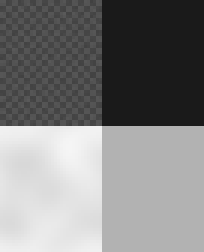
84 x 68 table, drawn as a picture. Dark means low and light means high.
The table splits into 2 rows of 2 panels. Panel 1,1: low, checkered, faint in contrast. Panel 1,2: very low, flat. Panel 2,1: very high, smooth, faint in contrast. Panel 2,2: high, flat.
